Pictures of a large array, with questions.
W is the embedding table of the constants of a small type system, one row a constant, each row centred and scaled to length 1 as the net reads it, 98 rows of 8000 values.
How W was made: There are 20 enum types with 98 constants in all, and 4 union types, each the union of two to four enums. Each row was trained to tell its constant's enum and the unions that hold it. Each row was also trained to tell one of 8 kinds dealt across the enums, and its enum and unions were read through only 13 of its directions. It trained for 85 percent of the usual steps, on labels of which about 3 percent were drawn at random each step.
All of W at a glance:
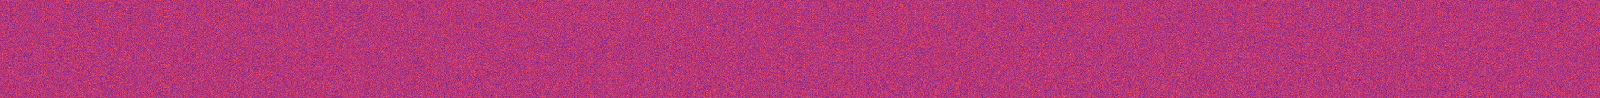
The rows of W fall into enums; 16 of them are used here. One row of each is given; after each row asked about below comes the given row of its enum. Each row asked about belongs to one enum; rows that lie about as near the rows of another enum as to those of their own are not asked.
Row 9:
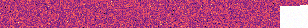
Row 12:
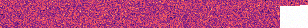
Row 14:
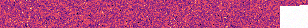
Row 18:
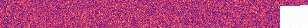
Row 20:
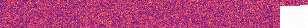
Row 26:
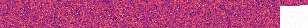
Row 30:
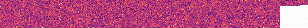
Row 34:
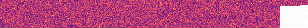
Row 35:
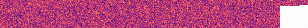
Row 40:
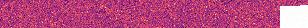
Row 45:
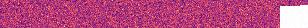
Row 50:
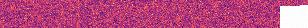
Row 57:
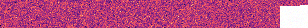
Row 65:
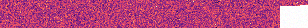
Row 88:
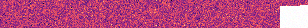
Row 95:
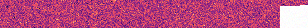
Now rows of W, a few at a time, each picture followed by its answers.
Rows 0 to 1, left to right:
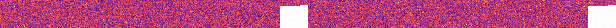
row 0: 95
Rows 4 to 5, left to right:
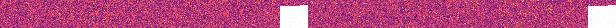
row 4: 34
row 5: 34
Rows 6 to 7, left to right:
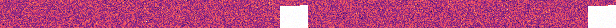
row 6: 65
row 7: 26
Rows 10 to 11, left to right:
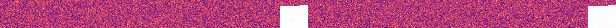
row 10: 35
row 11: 20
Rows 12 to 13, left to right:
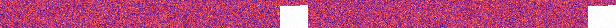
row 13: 20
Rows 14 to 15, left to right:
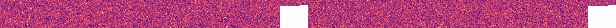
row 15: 45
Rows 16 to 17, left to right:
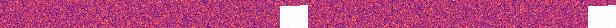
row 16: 35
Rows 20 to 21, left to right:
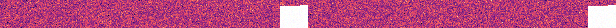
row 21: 35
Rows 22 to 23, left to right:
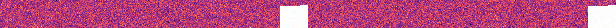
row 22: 34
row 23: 18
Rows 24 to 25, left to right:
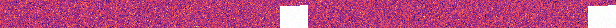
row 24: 57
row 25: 88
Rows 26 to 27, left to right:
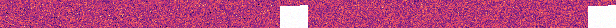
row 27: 18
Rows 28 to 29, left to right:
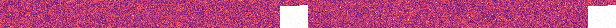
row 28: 9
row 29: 12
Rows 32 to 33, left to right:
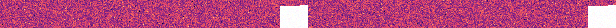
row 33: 35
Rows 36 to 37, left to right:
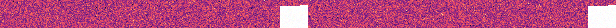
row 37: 40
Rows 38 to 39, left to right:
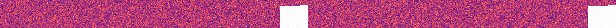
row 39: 18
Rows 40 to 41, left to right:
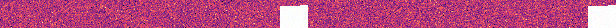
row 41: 45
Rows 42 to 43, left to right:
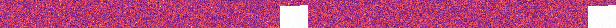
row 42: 26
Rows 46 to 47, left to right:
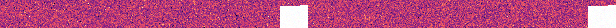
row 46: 40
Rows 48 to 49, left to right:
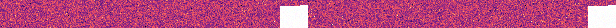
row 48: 95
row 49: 30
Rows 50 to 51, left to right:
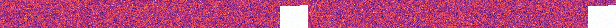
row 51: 40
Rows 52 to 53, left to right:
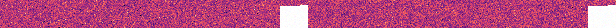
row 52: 57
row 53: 9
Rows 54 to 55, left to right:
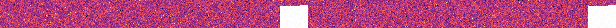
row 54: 14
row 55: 45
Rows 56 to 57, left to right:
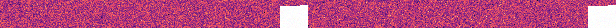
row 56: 9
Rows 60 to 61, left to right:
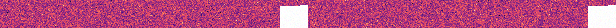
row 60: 9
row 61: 45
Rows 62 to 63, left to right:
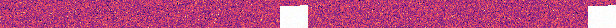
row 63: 18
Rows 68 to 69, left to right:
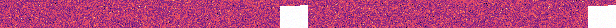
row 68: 20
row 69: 26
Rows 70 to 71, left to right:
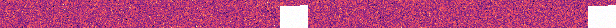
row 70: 57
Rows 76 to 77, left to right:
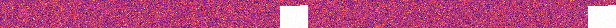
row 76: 12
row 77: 57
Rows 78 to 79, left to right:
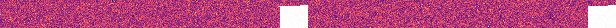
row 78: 20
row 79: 34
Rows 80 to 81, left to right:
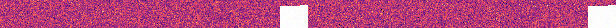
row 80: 50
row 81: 18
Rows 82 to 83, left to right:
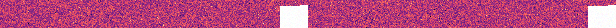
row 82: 14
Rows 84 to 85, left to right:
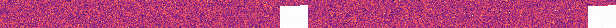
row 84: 9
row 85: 65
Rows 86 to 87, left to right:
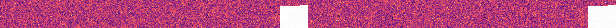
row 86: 35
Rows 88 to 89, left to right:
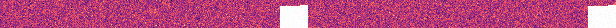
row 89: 20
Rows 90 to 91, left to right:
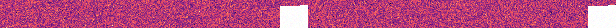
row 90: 34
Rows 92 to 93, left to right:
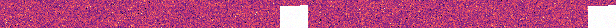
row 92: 40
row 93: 57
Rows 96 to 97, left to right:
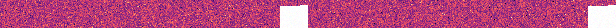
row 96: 45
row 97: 40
